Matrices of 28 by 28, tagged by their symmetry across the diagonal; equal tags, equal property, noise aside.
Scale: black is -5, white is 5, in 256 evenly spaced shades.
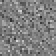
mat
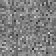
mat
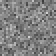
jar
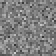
jar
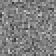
mat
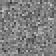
mat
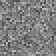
mat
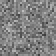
jar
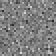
mat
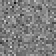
jar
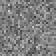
jar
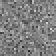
mat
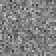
jar
